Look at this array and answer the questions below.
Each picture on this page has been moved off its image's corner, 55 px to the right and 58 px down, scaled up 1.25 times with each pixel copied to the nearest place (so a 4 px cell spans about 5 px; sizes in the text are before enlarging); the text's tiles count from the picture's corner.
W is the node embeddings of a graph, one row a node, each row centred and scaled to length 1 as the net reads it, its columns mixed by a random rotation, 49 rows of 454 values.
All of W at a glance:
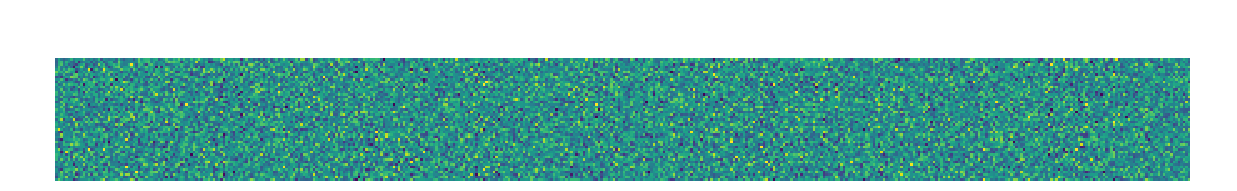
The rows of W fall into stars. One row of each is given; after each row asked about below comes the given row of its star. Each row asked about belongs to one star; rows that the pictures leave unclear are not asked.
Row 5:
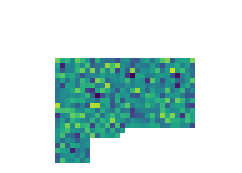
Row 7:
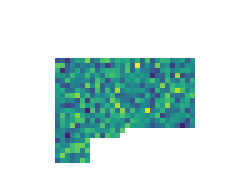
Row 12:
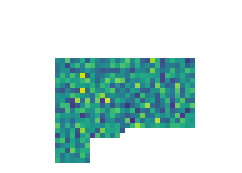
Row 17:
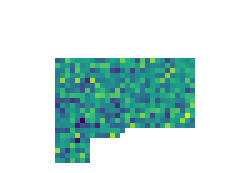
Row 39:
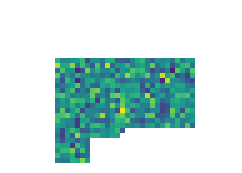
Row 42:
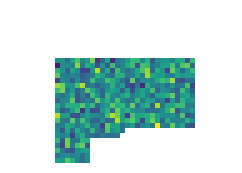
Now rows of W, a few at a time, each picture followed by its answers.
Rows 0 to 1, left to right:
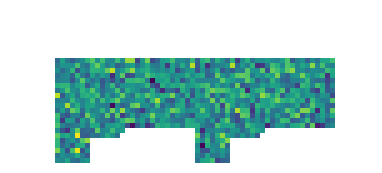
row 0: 42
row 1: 42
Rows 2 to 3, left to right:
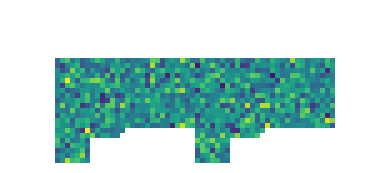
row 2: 5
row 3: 5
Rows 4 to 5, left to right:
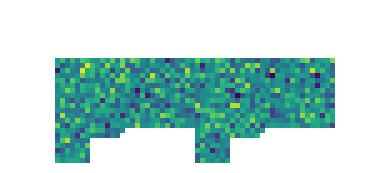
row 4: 12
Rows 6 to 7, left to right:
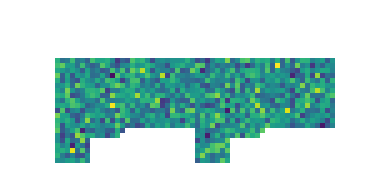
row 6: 39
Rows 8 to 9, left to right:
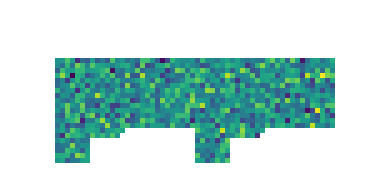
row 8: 17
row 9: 12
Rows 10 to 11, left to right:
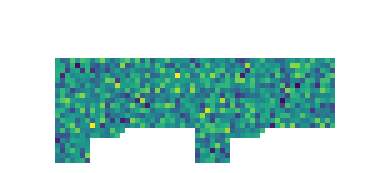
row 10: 7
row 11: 5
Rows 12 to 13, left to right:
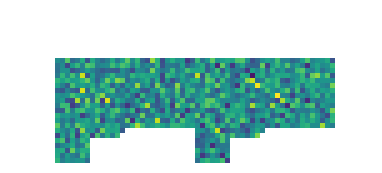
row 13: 39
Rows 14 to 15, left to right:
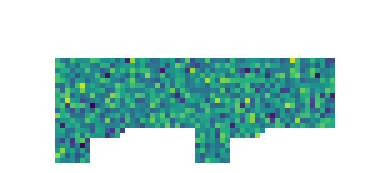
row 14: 39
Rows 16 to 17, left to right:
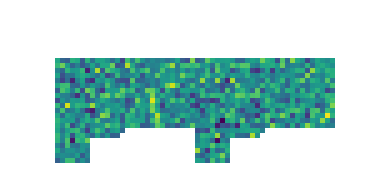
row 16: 42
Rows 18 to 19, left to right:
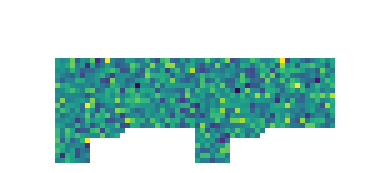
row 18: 42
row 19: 17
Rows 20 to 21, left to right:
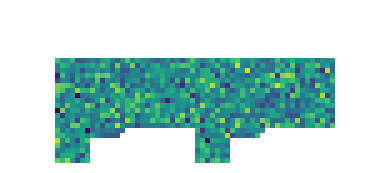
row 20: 42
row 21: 12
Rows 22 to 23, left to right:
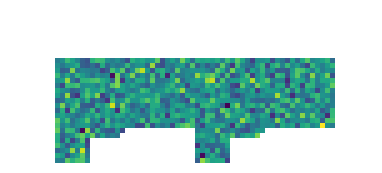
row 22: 39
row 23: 5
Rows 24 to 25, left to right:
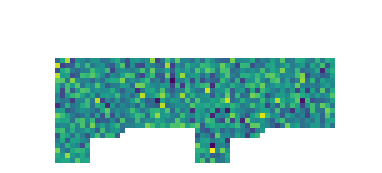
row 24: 12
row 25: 39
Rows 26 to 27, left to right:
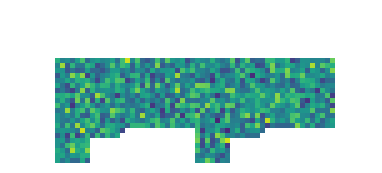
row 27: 42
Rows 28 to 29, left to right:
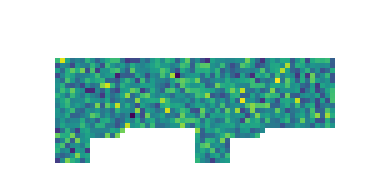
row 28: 5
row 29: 39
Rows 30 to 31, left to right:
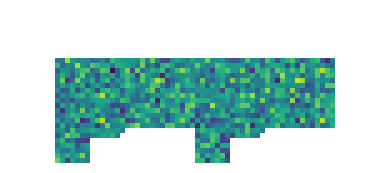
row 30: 17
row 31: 17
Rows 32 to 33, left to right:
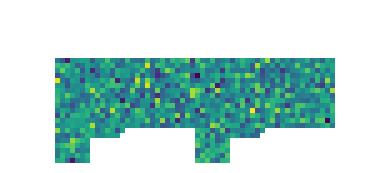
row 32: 7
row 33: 7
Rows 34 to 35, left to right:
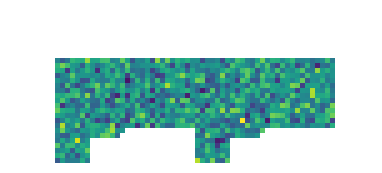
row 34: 7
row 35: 17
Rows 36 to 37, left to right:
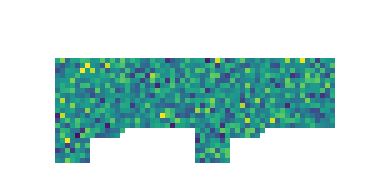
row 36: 5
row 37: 7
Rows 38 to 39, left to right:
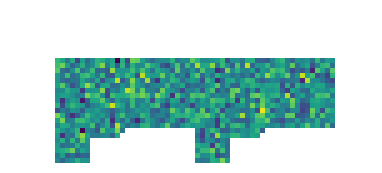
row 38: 39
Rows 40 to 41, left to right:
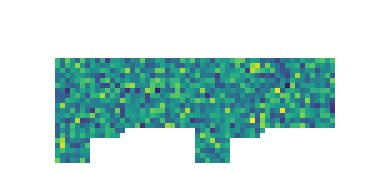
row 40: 17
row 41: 5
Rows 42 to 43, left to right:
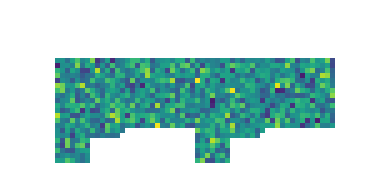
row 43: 12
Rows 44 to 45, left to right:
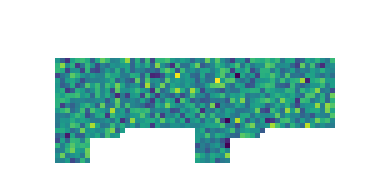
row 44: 7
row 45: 17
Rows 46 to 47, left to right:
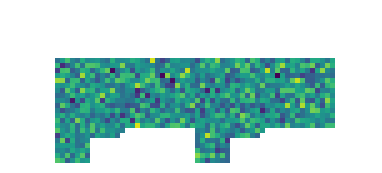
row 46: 12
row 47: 17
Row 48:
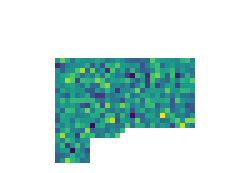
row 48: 5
